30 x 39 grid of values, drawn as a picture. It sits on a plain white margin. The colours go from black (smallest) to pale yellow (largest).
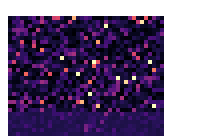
Histogram: skewed, a long tail of high values. Mirror symmetry: none. Slope: none. Seam: horizontal, 80% of the way down, the bottom part calmer. Stripes: none. Grain: fine.
